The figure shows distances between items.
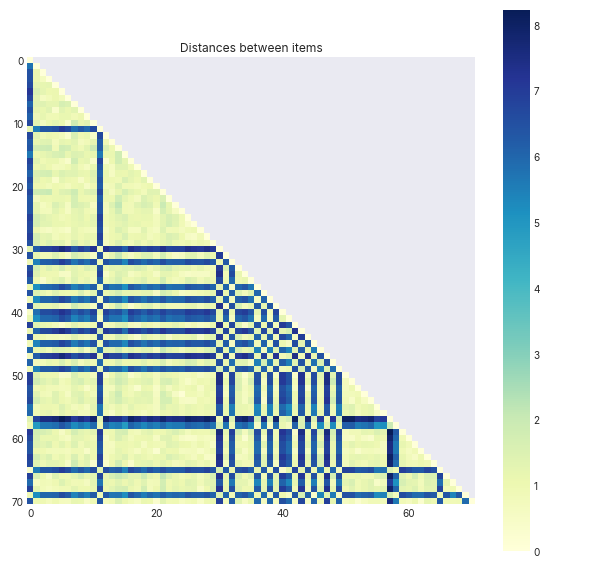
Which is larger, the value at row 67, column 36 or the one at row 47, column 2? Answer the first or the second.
the second
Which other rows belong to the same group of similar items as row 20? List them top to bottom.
1, 2, 3, 4, 5, 6, 7, 8, 9, 10, 12, 13, 14, 15, 16, 17, 18, 19, 21, 22, 23, 24, 25, 26, 27, 28, 29, 31, 33, 34, 35, 37, 39, 42, 44, 46, 48, 50, 51, 52, 53, 54, 55, 56, 59, 60, 61, 62, 63, 64, 66, 67, 68, 70
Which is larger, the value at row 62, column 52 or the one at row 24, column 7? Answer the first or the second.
the second
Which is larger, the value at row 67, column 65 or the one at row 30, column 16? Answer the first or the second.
the second
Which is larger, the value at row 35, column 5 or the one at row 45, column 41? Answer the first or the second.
the first
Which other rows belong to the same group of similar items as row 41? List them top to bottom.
0, 11, 30, 32, 36, 38, 40, 43, 45, 47, 49, 57, 58, 65, 69
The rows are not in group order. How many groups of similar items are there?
2
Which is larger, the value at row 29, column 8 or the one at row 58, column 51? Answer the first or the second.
the second
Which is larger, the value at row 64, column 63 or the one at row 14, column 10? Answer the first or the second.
the second
